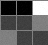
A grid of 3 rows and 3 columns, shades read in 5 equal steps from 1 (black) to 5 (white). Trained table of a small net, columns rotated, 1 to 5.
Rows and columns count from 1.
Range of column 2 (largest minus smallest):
1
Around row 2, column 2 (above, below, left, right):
1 2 2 3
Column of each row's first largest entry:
3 3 1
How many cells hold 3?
2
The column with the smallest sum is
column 2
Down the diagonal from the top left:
1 2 2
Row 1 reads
1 1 5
